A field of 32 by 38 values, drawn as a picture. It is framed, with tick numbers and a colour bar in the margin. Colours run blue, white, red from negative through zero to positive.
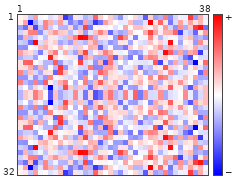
The texture is fine-grained noise. On average the colour sits 50% of the way up the scale. No regular stripes run through it. No overall slope runs across the table. The top and bottom halves mirror each other. The values follow a bell shape.
